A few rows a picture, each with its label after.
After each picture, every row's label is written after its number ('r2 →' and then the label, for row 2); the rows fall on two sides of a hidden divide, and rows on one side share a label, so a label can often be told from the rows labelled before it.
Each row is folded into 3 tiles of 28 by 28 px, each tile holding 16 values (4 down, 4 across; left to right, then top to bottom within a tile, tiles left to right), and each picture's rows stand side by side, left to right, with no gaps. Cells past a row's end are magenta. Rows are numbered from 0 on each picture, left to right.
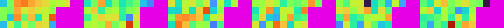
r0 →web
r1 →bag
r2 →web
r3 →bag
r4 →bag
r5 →bag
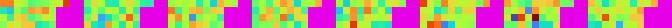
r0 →web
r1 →bag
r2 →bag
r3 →web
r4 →web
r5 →web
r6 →web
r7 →web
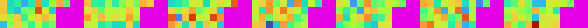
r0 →web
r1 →web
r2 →web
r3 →bag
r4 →web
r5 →web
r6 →bag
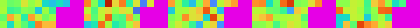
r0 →bag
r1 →web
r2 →web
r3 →web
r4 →bag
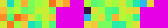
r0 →web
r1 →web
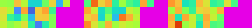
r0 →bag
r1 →bag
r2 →web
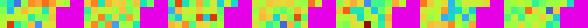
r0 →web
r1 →web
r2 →web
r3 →web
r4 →bag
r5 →bag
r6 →bag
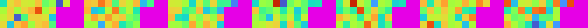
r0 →bag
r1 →bag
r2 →bag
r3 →bag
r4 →bag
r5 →web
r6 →web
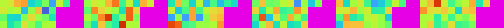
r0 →bag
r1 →web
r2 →bag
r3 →bag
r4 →bag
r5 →bag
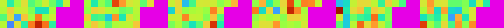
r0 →bag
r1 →web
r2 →web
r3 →web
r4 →bag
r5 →bag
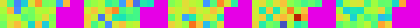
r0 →web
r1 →bag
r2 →bag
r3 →web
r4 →bag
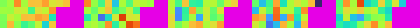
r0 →web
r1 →bag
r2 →bag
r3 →bag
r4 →bag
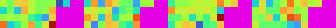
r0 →bag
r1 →bag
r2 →web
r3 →web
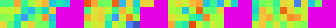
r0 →bag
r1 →web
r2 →bag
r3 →web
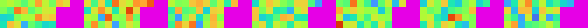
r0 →web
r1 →web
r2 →web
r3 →bag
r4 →bag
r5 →bag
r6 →bag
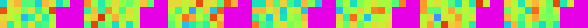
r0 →bag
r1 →web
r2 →web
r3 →bag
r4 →web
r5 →bag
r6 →web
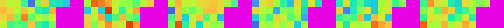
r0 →bag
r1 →bag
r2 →web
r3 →bag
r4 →bag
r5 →bag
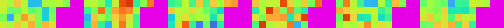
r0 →bag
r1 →web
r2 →web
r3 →web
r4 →bag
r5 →bag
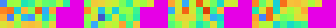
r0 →bag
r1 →bag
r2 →web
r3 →web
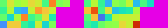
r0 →web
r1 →bag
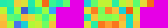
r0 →bag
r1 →bag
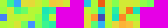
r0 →web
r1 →bag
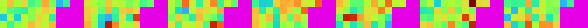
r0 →bag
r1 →bag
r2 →bag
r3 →web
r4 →web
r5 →web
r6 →bag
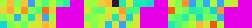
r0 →bag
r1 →bag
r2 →bag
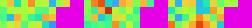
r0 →web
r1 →bag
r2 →bag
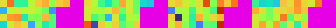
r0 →web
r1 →bag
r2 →web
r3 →web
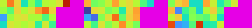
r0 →web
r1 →web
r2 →bag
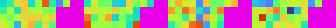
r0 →bag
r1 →bag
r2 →bag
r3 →bag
